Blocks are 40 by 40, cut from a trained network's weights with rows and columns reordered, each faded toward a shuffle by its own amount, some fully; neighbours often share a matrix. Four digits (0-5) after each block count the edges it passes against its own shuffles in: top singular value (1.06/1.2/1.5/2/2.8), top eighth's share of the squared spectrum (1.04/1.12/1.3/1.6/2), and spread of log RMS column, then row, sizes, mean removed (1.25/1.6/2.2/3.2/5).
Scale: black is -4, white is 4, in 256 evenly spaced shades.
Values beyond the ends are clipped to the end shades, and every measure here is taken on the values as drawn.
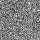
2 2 0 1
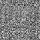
3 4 0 2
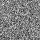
0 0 0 0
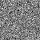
1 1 0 0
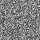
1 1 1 0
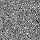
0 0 0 0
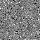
0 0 0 0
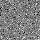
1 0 0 0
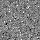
0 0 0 0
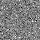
0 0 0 0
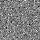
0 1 0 0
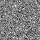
0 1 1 0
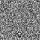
3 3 1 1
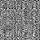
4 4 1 2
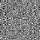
3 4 2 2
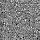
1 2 1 0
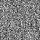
2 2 0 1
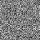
3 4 2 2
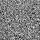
0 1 0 0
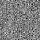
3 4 1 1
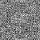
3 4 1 1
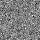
1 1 0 0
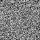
2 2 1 0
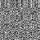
3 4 2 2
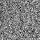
1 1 0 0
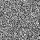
0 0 0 0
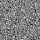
2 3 1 1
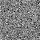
0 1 0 0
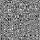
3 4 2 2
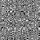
3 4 2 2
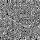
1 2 0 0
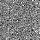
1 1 0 0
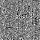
2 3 0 2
